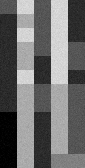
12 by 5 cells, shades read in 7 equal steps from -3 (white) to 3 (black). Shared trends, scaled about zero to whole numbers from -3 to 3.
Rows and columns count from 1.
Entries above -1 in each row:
3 3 3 3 3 3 3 3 3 3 3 4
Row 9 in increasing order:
-1 -1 1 2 3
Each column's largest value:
3 -1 2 0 2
